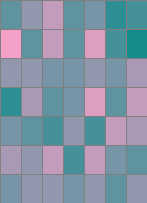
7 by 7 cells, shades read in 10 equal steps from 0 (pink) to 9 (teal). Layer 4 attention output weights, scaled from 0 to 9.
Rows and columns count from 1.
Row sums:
38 31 30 31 34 29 32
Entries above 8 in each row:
0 1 0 0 0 0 0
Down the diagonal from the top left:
6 6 5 5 7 5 4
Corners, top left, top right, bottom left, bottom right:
6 7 5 4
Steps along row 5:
up up down up down up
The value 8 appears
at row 1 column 6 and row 4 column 1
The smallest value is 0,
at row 2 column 1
